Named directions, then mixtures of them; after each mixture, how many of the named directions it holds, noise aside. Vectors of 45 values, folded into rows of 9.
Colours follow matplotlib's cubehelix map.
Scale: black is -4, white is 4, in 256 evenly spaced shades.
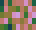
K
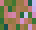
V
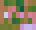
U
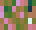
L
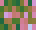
two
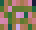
two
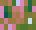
two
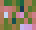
one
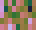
two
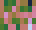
three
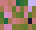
two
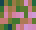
two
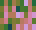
two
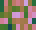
one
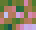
two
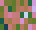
one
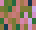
two
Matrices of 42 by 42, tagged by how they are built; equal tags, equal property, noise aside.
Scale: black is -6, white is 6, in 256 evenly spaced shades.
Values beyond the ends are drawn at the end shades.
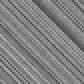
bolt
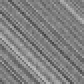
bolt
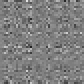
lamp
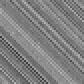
bolt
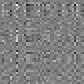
lamp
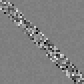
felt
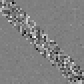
felt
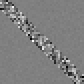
felt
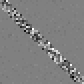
felt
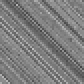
bolt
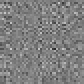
lamp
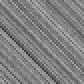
bolt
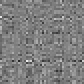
lamp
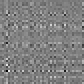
lamp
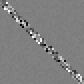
felt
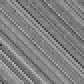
bolt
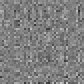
lamp
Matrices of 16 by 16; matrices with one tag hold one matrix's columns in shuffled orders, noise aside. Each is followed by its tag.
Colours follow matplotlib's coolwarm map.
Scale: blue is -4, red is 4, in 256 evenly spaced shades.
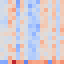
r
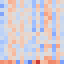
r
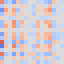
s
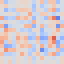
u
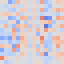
u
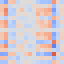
s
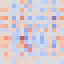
u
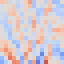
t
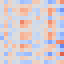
s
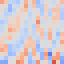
t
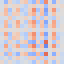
s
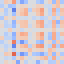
s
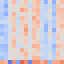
r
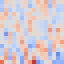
t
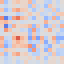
u
